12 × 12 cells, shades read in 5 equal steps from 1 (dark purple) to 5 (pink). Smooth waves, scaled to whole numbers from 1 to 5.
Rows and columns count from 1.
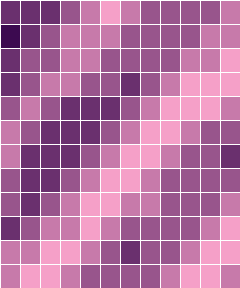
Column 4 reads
3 4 4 4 2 2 2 3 4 4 5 4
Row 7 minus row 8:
1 0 0 -1 -1 -1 0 1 1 0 0 -1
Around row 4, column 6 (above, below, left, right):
3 2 3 2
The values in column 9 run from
3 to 5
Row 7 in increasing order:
2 2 2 2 3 3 3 4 4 4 5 5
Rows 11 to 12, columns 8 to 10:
3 3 4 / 3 4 5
